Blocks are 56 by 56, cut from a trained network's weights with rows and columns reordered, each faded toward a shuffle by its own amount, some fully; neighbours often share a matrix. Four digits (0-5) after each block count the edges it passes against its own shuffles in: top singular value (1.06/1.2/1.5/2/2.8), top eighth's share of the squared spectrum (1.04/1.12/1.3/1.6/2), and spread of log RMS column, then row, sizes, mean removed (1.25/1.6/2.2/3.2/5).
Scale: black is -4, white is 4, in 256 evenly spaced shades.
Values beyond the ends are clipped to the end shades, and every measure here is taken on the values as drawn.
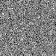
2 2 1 1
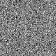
2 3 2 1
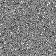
0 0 0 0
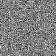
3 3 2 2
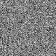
2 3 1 0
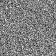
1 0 0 0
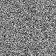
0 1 0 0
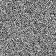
0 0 0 0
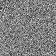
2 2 0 0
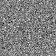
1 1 0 0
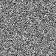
0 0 0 0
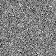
0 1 0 0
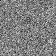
0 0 0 0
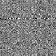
3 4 1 2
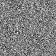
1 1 0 0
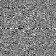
3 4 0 2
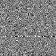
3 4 1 1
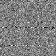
2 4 1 2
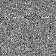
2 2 0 1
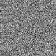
3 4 1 1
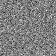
1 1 0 0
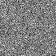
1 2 0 0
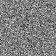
2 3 0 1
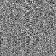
3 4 1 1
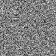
2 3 0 1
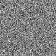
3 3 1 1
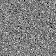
1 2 1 0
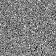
1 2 0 0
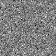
0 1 0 0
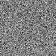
2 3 1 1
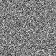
2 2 0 0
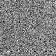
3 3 0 1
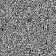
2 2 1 0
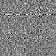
3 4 1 2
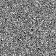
0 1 0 0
